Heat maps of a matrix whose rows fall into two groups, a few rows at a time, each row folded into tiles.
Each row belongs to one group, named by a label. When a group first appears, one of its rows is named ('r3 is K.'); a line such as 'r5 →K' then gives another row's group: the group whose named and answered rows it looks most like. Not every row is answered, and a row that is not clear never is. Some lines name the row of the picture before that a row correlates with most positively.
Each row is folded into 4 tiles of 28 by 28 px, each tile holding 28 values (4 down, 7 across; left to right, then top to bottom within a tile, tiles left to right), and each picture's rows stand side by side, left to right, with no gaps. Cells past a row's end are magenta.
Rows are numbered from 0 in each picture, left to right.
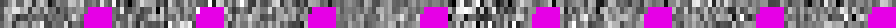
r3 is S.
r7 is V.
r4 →S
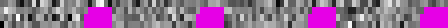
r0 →V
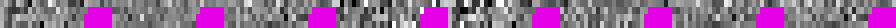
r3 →S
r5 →S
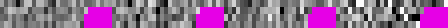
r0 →S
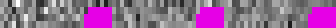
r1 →S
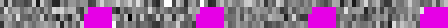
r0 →V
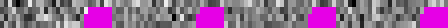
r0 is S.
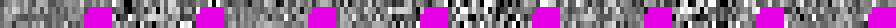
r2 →V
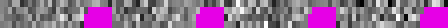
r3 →V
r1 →S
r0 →V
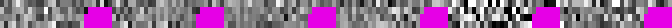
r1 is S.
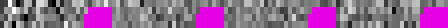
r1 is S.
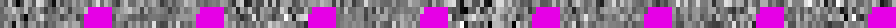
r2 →V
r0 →S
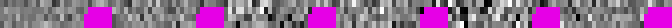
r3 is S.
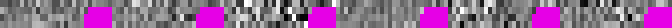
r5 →V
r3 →S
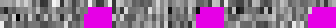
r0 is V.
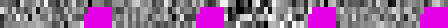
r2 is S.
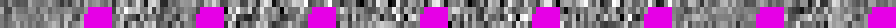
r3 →V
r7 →S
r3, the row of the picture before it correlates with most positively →3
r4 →V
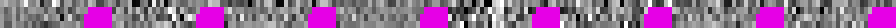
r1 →V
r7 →S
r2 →V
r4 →S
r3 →V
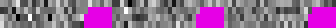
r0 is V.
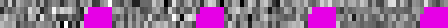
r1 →V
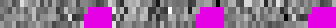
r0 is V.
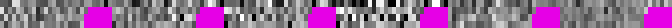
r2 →V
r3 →V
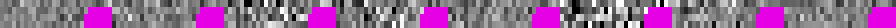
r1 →V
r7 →V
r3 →S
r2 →V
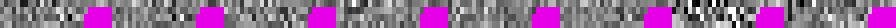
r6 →V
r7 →S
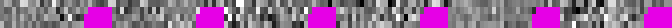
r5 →S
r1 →S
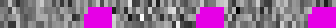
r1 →V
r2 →S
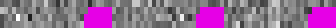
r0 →V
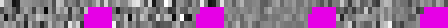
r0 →S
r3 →S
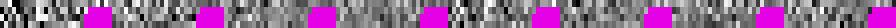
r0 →S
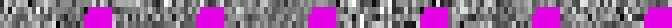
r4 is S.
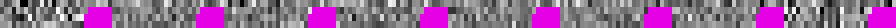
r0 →V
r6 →V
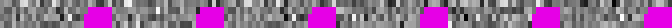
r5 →V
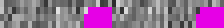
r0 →S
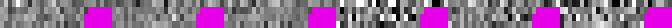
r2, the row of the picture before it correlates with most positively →1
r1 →V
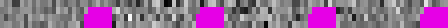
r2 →S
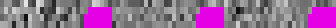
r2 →S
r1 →V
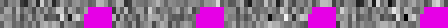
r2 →V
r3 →V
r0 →V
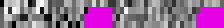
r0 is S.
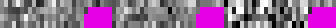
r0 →S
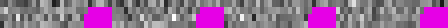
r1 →V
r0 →V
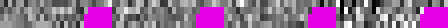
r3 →S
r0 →V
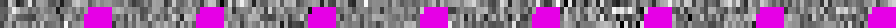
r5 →V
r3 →S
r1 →V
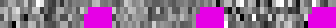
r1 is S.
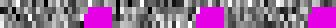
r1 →S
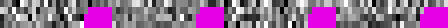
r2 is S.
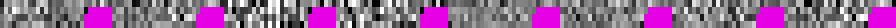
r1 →V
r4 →V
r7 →V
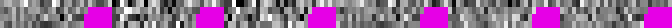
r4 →S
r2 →S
